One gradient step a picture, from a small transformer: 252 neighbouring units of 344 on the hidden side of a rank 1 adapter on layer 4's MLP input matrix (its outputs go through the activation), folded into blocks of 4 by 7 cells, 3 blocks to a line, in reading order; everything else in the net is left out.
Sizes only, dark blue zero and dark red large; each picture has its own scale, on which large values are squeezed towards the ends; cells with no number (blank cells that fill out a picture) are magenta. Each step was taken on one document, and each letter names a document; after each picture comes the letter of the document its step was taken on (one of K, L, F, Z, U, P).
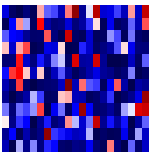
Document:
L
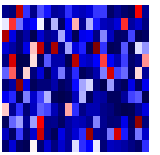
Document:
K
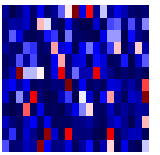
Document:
L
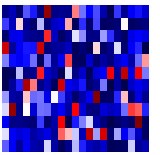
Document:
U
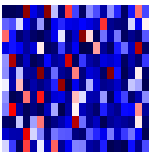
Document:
U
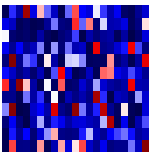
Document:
U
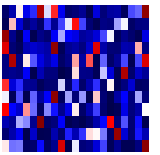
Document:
K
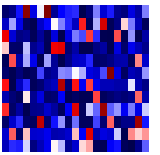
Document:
U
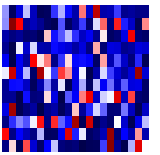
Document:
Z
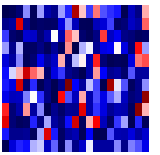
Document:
L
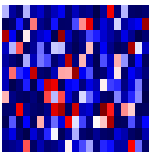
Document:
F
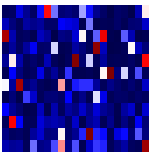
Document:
K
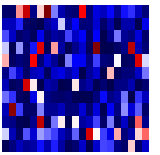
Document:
U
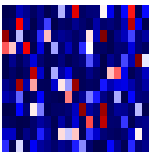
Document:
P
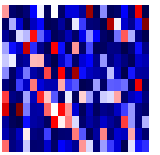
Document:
F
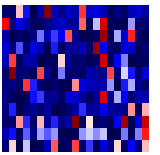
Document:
Z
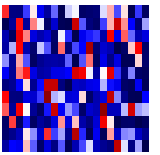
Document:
F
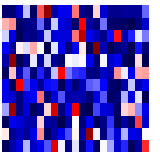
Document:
U
